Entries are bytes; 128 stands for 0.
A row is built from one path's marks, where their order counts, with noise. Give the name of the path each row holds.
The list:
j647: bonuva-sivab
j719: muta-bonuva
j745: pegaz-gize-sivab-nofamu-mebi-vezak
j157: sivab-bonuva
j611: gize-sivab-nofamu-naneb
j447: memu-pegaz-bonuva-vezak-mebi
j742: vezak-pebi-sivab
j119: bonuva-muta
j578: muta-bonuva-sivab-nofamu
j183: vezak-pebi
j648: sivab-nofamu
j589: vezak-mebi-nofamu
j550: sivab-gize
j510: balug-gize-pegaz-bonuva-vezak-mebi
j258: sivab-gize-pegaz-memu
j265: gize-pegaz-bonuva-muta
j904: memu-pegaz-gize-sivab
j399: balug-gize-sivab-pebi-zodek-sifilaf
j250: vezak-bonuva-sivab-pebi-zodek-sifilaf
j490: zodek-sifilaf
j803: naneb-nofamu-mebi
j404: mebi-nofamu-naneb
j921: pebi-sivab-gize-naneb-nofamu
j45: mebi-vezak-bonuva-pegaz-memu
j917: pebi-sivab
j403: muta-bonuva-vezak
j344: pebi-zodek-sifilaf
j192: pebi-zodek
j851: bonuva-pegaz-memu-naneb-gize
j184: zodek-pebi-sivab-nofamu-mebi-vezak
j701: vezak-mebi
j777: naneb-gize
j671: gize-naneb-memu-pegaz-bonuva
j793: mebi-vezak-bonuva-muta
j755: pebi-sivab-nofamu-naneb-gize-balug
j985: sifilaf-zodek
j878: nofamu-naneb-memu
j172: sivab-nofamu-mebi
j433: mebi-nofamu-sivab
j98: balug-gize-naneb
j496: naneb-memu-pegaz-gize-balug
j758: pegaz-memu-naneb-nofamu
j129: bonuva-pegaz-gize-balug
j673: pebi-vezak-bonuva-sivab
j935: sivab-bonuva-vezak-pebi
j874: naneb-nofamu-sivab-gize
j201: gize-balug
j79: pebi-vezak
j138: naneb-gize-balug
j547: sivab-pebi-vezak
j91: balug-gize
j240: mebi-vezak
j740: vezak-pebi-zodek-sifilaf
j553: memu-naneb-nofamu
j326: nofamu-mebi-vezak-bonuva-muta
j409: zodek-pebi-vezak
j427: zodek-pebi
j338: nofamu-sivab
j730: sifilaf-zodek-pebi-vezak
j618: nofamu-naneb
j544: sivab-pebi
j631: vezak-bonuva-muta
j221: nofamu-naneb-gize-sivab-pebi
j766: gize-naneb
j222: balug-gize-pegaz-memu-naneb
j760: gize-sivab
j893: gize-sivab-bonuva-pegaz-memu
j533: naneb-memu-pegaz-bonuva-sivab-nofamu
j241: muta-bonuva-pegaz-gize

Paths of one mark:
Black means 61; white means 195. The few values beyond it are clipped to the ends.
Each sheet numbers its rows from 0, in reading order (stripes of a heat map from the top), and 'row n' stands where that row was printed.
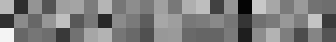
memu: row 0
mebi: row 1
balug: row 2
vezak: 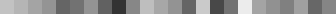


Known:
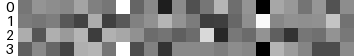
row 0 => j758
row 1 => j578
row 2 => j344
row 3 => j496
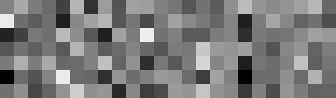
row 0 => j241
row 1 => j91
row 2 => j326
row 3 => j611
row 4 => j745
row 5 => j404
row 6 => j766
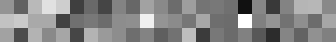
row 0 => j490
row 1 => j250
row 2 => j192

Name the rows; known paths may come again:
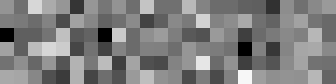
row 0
j409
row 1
j760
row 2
j433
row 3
j490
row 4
j265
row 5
j403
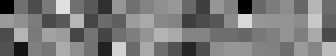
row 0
j404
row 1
j719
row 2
j240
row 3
j338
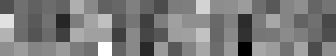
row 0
j611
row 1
j91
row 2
j201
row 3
j758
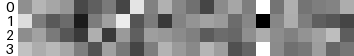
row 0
j935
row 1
j222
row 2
j241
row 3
j740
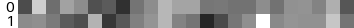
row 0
j793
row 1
j578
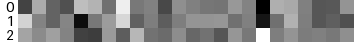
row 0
j533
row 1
j510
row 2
j547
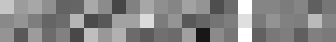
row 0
j183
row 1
j119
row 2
j917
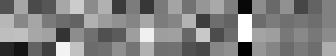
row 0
j777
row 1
j673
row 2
j631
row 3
j878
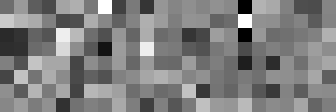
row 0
j496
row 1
j742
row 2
j618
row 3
j326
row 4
j427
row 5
j45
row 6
j192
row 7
j258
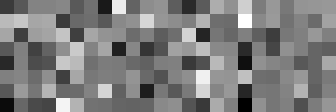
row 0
j172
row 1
j250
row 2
j344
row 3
j766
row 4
j874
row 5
j893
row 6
j745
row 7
j803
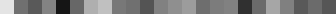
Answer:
j399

